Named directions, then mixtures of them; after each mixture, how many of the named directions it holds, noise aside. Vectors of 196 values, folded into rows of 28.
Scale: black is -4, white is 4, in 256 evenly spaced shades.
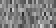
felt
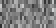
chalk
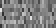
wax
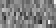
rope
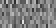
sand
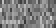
two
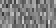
two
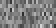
one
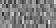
two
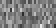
two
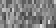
two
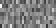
three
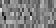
two
